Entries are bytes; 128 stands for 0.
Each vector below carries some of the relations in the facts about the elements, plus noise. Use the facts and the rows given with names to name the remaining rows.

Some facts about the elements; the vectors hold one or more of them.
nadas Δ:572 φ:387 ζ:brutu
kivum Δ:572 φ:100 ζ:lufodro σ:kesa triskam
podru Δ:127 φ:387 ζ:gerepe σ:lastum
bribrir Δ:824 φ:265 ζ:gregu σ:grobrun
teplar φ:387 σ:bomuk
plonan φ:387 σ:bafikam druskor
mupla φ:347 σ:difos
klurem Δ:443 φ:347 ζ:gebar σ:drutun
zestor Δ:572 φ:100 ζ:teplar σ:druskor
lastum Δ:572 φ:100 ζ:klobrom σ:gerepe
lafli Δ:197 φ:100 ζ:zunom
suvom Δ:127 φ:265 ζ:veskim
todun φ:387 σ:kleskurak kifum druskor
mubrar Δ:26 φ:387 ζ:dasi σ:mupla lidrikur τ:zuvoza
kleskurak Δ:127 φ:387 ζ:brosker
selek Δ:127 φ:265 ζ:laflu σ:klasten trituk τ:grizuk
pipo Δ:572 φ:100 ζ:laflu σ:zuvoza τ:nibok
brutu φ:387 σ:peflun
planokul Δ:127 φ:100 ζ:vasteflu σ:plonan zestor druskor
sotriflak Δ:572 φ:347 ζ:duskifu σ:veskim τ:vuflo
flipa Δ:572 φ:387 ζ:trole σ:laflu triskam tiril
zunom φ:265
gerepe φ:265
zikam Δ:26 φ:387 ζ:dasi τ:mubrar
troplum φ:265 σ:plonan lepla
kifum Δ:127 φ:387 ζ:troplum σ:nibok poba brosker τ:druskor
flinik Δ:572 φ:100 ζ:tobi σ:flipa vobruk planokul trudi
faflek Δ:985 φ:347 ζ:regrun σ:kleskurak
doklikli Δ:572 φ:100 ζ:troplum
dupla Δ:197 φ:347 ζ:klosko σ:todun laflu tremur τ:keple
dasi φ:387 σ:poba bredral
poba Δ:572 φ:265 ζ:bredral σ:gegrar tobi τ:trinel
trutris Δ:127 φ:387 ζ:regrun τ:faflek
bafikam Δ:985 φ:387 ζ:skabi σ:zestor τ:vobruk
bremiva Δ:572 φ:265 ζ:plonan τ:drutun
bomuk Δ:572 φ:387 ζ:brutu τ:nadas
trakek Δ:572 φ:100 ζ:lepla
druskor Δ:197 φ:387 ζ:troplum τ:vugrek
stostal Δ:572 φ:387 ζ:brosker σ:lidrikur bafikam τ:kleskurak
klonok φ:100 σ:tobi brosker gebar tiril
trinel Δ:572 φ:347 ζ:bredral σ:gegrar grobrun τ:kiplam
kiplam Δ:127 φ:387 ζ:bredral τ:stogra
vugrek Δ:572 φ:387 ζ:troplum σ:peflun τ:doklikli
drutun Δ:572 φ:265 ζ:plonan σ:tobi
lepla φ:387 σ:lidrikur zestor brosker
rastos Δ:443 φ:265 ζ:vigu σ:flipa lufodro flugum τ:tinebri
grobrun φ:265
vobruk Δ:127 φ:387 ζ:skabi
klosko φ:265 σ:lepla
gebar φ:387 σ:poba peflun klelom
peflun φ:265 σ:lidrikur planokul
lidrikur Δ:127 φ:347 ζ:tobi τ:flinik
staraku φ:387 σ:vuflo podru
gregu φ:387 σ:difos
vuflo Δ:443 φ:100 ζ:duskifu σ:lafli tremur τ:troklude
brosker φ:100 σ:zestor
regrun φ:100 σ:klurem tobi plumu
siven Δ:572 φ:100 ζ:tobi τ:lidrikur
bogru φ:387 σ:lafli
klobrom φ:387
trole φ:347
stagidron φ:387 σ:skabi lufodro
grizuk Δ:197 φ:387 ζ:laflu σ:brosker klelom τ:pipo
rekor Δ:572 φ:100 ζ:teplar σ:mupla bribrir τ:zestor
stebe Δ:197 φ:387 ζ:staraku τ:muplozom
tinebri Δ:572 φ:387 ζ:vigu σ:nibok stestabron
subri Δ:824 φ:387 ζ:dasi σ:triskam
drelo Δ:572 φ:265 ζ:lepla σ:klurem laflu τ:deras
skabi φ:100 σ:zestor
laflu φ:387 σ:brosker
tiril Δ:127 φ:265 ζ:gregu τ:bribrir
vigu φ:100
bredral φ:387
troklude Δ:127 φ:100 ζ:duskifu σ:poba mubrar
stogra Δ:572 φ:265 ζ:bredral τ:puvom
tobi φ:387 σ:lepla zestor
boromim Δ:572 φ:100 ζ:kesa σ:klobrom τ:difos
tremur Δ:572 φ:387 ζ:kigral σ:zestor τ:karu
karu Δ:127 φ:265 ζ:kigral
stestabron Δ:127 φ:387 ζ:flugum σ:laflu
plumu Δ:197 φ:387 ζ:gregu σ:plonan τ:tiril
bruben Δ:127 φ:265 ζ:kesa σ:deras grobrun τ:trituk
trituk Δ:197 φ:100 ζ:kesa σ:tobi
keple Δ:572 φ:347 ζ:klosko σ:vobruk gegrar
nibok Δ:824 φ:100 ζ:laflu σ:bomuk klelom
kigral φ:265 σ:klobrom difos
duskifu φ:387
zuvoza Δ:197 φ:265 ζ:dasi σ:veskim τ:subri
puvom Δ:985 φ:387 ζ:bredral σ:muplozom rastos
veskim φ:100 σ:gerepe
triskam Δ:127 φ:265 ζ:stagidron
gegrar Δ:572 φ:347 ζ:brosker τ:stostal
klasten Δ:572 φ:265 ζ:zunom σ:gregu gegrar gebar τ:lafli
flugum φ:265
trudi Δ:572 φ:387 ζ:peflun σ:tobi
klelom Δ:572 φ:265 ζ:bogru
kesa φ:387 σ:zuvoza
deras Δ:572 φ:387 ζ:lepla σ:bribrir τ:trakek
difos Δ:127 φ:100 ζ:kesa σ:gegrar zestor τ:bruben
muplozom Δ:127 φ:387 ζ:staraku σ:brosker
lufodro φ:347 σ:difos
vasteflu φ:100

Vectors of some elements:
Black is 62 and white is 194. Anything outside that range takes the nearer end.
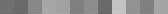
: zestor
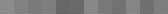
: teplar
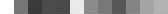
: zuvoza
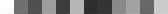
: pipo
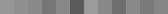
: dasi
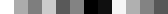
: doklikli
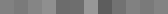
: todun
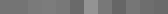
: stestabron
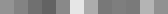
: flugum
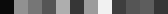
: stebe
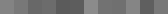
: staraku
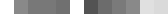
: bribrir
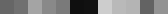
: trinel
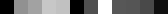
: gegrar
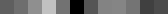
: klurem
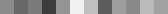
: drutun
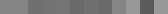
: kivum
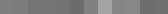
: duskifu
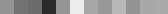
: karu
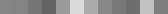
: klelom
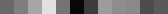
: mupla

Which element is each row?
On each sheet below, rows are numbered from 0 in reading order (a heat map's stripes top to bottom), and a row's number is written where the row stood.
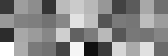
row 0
selek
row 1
peflun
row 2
rekor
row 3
stogra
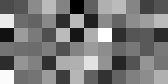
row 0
lidrikur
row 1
kiplam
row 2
zikam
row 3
kesa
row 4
drelo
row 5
vugrek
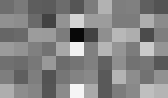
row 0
podru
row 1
suvom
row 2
keple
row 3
grobrun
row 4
laflu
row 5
grizuk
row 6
kigral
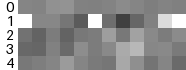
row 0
gregu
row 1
bruben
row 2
muplozom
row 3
vobruk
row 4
klobrom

